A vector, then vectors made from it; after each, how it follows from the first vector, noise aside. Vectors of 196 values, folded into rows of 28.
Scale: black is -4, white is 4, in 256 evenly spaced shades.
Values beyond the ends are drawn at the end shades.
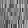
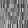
negated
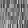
negated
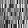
scaled up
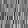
wrapped around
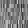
negated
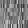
negated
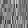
wrapped around
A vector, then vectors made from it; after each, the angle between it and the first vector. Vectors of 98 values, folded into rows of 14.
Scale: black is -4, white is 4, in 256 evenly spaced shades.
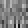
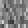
partly opposed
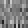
nearly parallel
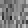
partly opposed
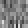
nearly opposite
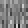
nearly parallel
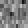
orthogonal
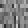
partly aligned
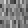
partly aligned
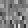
partly opposed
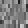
partly aligned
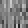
nearly parallel
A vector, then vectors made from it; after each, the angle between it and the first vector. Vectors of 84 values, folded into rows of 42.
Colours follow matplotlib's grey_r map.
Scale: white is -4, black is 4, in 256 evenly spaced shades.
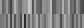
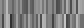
orthogonal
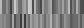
nearly parallel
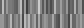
partly opposed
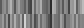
nearly opposite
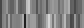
partly aligned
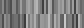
partly aligned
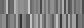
partly aligned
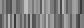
partly aligned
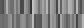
orthogonal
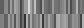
partly aligned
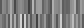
nearly opposite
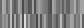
nearly opposite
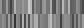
nearly parallel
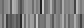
partly aligned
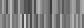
nearly opposite
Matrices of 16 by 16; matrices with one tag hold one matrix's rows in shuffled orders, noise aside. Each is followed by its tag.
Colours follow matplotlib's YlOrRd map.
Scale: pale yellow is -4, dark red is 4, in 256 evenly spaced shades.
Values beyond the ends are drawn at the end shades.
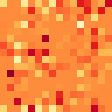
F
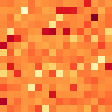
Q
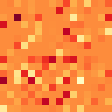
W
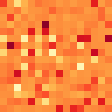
F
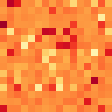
Q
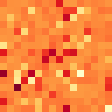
W
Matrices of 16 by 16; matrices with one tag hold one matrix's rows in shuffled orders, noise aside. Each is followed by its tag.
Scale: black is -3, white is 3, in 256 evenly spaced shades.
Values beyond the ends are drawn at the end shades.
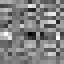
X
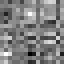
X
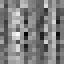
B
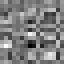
X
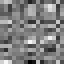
X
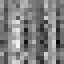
B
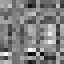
X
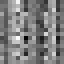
B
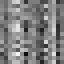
B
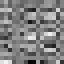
X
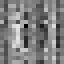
B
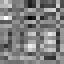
X
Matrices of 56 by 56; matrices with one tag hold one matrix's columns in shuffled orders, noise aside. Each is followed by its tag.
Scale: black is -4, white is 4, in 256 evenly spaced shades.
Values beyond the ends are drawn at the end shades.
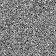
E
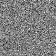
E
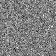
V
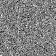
V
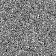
V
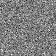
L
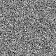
L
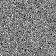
V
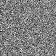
L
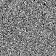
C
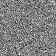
L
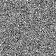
E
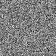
V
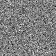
L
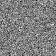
L
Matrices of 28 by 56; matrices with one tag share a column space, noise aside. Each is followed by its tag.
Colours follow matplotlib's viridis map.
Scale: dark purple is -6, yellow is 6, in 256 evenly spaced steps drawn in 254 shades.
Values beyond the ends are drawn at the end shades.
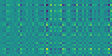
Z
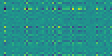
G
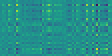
Z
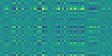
G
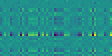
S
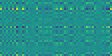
G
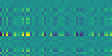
S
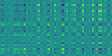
Z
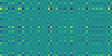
G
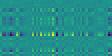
S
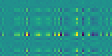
S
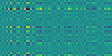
G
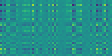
Z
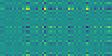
G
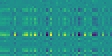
S
